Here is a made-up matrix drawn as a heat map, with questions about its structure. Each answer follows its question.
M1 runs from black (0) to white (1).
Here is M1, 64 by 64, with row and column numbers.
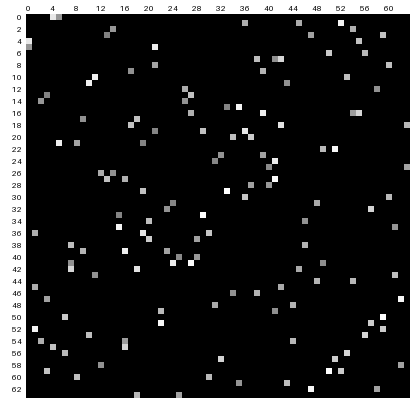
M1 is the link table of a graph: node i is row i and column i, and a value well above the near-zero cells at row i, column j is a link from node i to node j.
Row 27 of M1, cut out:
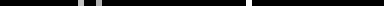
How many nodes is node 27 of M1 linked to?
3
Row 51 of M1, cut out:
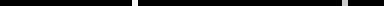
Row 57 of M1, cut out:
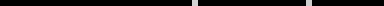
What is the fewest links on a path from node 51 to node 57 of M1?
1
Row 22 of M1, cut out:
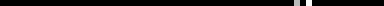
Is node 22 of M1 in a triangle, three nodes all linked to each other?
no
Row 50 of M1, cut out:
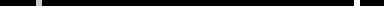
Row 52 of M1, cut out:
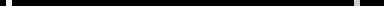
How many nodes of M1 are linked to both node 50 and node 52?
1
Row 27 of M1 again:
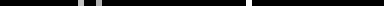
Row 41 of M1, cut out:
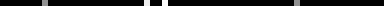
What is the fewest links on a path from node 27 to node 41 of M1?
1
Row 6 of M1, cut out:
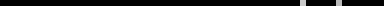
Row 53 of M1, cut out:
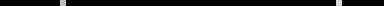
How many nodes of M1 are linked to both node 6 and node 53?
1
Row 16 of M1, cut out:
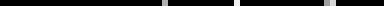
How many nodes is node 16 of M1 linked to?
4
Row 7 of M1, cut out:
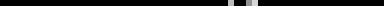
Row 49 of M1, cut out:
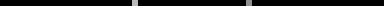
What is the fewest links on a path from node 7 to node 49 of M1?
2
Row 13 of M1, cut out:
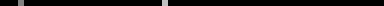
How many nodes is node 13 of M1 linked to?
2
